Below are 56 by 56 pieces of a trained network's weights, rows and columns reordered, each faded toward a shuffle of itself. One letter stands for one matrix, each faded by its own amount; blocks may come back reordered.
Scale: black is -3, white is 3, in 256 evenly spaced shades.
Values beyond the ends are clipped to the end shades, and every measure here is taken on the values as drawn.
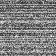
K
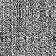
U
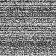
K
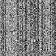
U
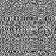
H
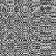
H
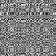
H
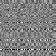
H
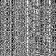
U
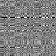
H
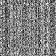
U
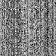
U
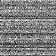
K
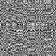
H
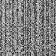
U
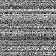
K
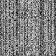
U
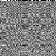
H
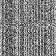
U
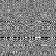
H
